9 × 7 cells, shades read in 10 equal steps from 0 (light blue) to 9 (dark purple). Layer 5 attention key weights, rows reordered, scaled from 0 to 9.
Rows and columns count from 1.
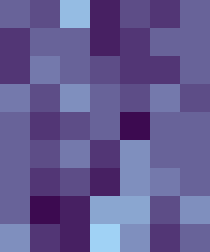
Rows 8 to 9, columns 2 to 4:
9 8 2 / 7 8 0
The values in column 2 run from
4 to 9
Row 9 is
3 7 8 0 3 7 5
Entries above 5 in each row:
4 3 4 3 3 2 3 3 3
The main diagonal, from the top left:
5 5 5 5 9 5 5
